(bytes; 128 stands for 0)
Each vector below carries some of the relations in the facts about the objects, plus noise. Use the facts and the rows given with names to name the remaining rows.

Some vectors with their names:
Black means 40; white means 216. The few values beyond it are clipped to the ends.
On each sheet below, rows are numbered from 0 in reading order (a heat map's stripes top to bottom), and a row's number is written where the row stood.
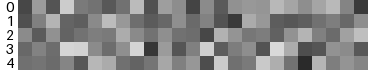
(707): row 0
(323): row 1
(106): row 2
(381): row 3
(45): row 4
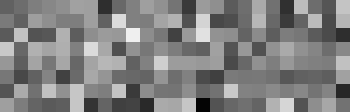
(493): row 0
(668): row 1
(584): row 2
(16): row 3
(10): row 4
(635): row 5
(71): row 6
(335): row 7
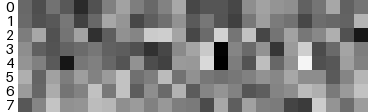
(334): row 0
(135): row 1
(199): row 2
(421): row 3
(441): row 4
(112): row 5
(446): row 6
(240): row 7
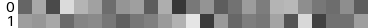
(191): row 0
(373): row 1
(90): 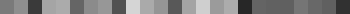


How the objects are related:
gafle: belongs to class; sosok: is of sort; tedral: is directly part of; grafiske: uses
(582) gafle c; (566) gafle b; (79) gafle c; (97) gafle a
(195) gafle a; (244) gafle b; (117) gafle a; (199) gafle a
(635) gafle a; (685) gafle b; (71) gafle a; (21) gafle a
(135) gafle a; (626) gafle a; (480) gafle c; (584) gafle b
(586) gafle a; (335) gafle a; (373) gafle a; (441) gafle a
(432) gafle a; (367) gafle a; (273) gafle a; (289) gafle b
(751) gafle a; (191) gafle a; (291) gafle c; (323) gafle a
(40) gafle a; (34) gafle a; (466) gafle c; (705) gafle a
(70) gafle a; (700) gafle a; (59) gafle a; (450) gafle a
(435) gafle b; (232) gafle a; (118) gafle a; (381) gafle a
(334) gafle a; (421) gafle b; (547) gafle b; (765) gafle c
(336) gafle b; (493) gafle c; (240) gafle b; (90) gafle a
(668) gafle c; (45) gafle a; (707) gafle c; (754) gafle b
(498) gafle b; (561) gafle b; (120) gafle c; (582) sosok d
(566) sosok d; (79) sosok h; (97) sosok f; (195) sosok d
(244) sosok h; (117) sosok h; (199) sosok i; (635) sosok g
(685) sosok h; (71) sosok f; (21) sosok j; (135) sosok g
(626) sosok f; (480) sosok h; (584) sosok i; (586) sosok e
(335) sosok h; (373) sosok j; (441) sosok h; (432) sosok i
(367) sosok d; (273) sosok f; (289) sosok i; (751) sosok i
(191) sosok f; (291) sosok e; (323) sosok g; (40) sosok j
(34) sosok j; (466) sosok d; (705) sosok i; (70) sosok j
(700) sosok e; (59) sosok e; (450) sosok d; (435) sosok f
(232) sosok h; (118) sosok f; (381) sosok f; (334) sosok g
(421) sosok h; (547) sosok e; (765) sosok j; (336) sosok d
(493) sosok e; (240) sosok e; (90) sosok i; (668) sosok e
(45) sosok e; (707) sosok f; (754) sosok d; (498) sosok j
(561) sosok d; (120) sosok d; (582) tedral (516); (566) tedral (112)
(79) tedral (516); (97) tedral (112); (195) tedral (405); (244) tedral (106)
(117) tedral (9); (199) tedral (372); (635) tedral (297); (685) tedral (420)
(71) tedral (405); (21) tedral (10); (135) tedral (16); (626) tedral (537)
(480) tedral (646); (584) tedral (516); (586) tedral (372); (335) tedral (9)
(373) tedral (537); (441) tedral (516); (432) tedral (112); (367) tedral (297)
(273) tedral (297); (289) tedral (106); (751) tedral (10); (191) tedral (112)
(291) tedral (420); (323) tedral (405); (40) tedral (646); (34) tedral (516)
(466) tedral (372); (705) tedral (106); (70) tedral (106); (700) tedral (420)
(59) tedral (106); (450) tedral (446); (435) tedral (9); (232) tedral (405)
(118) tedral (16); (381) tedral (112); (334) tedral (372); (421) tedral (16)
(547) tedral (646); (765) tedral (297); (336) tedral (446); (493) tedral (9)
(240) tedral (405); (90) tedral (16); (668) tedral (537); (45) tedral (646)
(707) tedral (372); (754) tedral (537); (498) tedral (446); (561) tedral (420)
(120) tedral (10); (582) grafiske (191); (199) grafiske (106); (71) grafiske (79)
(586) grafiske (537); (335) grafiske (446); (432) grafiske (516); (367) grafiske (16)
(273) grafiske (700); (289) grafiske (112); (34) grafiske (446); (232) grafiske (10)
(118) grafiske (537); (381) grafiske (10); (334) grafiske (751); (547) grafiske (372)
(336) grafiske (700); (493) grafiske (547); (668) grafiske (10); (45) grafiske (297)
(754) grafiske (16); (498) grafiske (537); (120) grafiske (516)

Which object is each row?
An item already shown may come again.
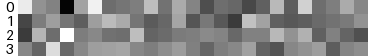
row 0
(34)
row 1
(323)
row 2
(626)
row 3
(405)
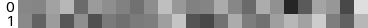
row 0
(700)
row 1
(372)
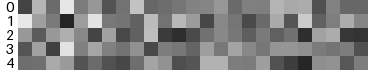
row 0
(626)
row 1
(34)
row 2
(367)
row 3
(435)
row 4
(336)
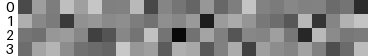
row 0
(71)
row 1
(70)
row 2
(566)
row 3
(537)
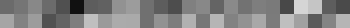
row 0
(466)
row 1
(516)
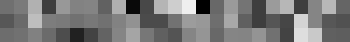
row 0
(232)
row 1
(195)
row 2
(466)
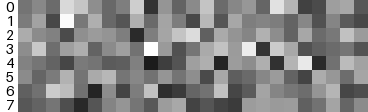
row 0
(381)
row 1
(273)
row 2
(40)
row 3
(432)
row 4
(244)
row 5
(291)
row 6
(754)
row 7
(334)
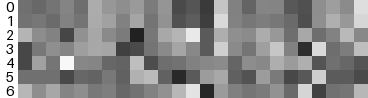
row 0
(59)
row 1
(59)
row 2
(40)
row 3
(547)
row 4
(626)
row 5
(582)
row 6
(373)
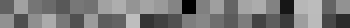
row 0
(586)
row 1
(367)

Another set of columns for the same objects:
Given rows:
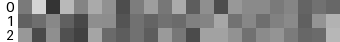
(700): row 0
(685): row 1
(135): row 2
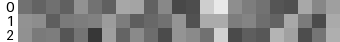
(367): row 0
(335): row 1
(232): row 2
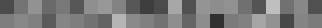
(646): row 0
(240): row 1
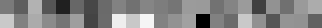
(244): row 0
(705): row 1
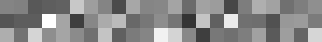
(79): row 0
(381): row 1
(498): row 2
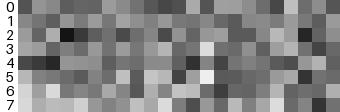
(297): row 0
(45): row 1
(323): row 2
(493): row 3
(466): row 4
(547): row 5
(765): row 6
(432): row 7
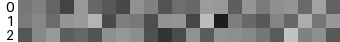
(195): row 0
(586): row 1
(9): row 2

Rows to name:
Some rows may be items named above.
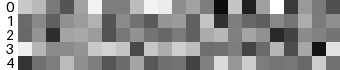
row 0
(584)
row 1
(586)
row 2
(336)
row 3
(34)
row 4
(566)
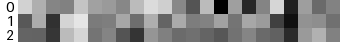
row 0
(199)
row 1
(273)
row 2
(707)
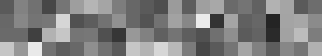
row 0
(516)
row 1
(71)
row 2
(707)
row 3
(70)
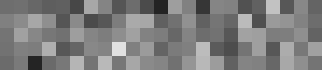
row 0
(372)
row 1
(59)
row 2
(291)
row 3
(668)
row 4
(582)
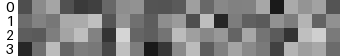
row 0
(106)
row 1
(586)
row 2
(118)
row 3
(537)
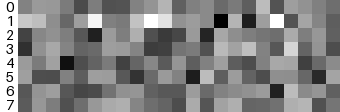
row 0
(59)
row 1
(584)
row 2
(10)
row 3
(112)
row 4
(323)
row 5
(334)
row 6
(106)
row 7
(516)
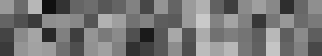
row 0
(323)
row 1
(120)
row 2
(405)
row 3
(112)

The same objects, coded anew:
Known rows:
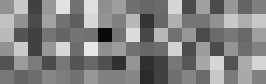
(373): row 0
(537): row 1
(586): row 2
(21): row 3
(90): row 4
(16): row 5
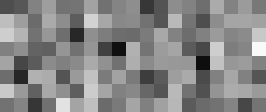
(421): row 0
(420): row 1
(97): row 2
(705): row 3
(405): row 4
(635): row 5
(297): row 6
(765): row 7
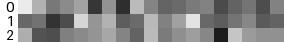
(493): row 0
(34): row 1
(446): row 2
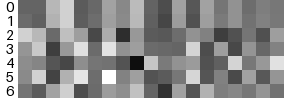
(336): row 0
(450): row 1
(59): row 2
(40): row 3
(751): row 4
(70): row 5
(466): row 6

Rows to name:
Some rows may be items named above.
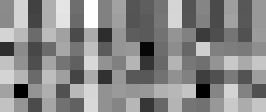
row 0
(70)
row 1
(70)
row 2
(59)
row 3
(498)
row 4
(537)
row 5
(59)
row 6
(323)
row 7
(537)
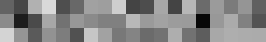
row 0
(195)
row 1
(232)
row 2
(112)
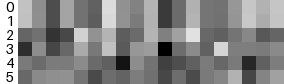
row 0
(537)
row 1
(537)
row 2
(34)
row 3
(498)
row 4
(547)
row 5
(273)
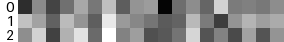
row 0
(498)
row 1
(106)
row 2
(70)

